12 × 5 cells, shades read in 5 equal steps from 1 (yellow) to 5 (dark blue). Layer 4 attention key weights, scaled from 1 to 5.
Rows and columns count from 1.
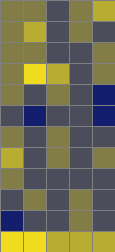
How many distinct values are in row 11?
3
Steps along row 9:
up same same same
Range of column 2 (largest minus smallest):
4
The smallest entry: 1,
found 3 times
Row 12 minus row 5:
-2 -3 -1 -2 -3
